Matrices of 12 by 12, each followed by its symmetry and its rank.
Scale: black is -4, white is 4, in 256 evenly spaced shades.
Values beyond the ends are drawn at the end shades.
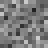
neither, full rank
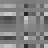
neither, rank one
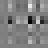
neither, rank one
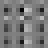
neither, rank one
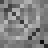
symmetric, full rank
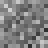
symmetric, full rank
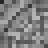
symmetric, full rank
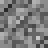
symmetric, full rank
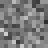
neither, full rank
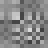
symmetric, rank two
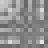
symmetric, rank two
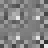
symmetric, rank two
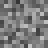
neither, full rank
